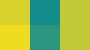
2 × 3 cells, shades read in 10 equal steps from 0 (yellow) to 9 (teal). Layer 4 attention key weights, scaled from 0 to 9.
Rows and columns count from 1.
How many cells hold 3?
0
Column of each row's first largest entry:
2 2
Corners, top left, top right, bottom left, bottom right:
1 2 0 2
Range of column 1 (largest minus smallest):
1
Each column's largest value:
1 9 2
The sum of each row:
12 10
